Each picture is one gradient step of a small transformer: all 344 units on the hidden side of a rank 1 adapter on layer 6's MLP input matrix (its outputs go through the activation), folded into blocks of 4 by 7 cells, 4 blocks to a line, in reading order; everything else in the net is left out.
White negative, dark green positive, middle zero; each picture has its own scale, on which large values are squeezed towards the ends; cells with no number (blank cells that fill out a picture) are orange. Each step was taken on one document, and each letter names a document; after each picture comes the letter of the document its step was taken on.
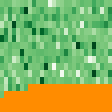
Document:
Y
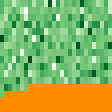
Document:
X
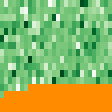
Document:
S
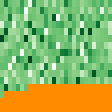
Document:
X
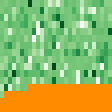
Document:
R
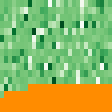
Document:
R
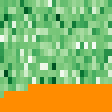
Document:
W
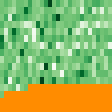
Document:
W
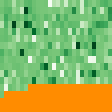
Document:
Y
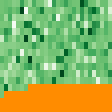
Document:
X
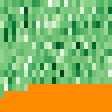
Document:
S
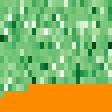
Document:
W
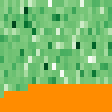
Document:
Y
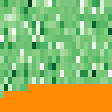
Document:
R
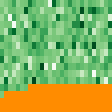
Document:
X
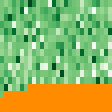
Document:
X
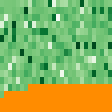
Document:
Y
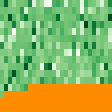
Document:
R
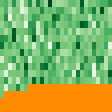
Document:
S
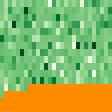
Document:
Y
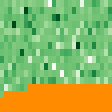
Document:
Y
